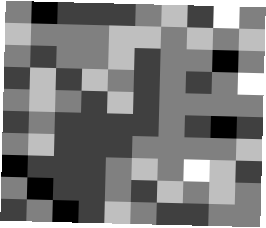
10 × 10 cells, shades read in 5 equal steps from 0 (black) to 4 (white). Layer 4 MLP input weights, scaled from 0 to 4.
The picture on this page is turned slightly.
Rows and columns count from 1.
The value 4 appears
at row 1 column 9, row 4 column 10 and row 8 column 8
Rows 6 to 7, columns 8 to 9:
1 0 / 2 2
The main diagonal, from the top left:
2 2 2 3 3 1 2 4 3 2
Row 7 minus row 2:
-1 1 -1 -1 -2 -1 0 -1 0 0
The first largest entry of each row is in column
9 1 5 10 2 2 2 8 7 5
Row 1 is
2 0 1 1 1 2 3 1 4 2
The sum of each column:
16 17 12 14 21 17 21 19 20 22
